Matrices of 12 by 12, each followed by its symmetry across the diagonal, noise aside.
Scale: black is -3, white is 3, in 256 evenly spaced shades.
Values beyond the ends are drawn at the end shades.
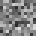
neither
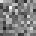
neither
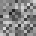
symmetric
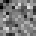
symmetric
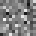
neither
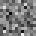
neither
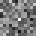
symmetric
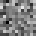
antisymmetric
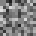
antisymmetric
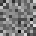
symmetric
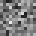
neither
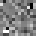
antisymmetric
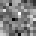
antisymmetric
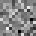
symmetric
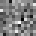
antisymmetric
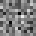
neither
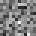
neither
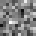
antisymmetric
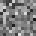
antisymmetric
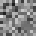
symmetric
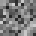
symmetric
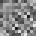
symmetric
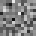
antisymmetric
